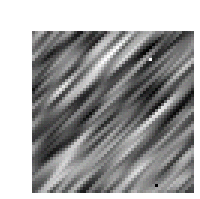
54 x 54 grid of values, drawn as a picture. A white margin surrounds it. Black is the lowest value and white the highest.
The values follow a bell shape. Two lone cells stand out: one far higher and one far lower than their neighbours. The grain runs diagonally up to the right. Neither half mirrors the other.
